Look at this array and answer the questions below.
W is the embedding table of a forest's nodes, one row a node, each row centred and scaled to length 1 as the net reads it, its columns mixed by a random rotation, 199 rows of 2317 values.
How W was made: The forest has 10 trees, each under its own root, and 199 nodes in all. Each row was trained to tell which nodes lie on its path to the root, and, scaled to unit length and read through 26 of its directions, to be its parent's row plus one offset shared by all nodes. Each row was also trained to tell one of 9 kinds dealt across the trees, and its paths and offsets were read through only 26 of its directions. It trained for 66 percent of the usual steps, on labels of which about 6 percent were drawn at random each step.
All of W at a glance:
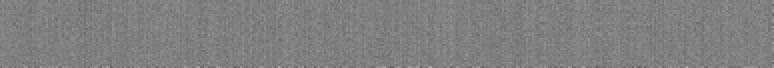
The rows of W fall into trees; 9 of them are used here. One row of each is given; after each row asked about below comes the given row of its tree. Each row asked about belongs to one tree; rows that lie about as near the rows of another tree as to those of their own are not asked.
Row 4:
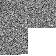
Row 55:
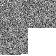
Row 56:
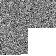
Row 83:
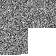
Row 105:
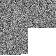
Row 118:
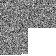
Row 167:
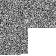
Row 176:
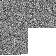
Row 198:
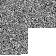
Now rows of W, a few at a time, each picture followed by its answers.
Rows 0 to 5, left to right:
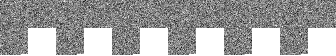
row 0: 167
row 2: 105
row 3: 105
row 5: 4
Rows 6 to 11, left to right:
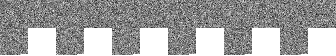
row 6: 167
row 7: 56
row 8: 4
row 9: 105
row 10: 83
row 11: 4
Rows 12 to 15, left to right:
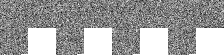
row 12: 56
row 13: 198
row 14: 55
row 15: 56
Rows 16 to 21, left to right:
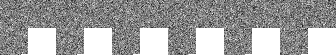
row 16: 118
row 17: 105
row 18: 105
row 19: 55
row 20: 4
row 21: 118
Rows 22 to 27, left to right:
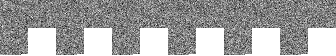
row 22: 56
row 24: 105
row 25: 4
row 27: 176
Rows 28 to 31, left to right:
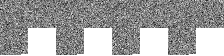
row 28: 167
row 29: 105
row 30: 55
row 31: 198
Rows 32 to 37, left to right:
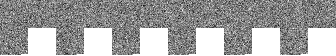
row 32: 56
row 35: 105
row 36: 83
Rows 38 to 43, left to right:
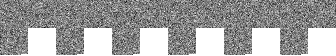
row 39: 56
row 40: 198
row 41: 55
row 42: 198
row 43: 198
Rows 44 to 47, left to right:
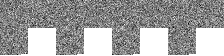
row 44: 105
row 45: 118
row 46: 118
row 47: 55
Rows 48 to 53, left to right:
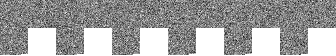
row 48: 83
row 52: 198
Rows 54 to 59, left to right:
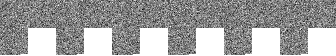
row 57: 4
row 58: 55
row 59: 55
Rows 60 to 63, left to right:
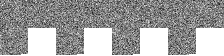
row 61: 4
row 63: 176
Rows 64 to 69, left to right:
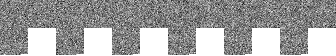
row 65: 4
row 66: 83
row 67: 105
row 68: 56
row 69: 56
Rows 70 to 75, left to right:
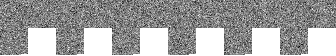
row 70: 118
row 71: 167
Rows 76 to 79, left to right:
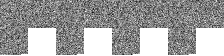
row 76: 56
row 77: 55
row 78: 55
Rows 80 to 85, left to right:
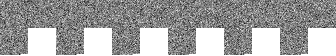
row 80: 55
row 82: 105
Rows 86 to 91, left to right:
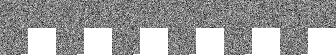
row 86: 55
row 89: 105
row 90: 83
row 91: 56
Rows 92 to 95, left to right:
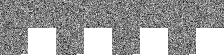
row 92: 167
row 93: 55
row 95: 105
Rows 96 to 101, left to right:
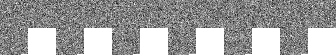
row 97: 4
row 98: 198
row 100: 118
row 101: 105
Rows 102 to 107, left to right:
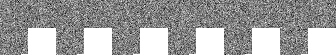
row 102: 105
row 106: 83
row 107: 105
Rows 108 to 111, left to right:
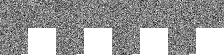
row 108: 198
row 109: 4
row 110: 55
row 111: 176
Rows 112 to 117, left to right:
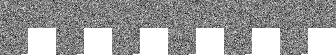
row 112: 176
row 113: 4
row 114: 55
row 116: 56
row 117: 55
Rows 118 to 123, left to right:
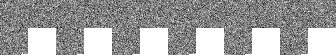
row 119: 55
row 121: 56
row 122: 56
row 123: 105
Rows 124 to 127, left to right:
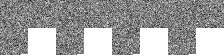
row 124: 55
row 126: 56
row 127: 55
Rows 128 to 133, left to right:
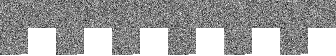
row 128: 118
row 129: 105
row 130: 4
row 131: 167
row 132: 55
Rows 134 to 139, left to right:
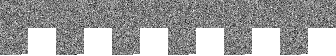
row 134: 118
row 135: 56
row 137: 4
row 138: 118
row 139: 118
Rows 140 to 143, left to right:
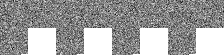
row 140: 176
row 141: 55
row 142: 4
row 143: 198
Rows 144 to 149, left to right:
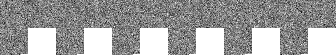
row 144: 55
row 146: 4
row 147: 56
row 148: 83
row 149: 83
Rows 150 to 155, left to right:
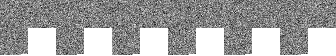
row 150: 167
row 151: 105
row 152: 55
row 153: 105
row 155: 176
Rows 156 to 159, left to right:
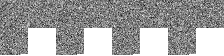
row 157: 176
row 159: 118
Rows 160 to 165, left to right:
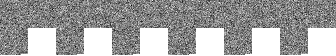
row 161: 83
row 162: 105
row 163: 56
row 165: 176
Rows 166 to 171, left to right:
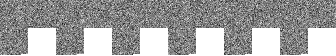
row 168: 105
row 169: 55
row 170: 118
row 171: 4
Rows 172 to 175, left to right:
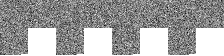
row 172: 105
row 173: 167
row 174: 198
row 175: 55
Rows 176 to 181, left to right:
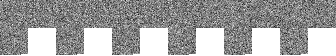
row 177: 176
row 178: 176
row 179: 56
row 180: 56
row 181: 55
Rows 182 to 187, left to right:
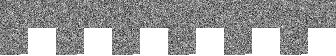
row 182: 167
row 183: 118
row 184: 4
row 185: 198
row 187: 56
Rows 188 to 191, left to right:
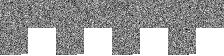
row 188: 105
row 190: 4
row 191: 105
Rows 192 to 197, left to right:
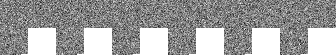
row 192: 83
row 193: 105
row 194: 55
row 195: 105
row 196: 55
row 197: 83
